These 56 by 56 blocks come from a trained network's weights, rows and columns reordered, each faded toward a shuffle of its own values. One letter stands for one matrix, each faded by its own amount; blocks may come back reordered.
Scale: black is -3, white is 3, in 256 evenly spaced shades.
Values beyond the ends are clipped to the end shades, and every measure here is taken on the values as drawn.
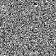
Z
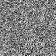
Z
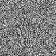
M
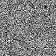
Z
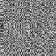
M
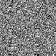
Z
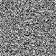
Z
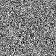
Z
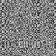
M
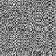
M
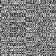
M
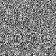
M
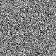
Z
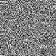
M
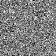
Z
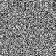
M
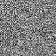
M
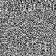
M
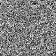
Z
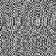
M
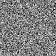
Z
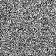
Z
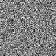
M
